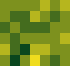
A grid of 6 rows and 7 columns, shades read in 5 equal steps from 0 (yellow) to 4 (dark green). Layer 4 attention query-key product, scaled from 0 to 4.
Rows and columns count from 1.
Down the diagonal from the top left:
2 3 3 2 1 3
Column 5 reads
1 2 3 2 1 2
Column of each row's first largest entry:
1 2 1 2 3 2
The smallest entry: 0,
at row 6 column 4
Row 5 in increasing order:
1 1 1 2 2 3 4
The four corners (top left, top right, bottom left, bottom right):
2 1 2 2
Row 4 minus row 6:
0 -1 0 2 0 -1 -1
